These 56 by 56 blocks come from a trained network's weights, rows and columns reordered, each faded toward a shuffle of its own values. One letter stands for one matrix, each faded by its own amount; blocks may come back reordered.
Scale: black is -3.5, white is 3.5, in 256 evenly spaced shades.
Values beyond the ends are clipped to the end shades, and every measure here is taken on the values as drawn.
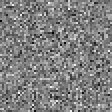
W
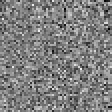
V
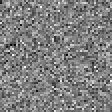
V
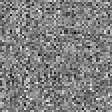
V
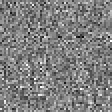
V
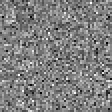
W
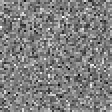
W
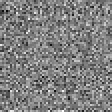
V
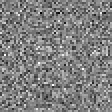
V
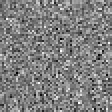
W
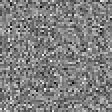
V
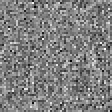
W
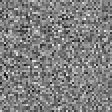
V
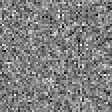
W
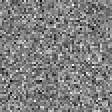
W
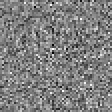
W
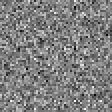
W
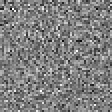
V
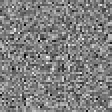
V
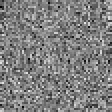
V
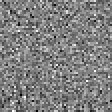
W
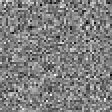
V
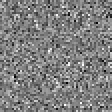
W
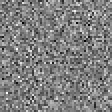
V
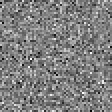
W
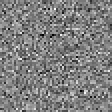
V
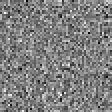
V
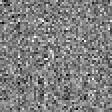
W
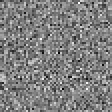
V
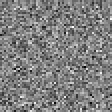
V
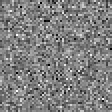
W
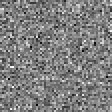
W
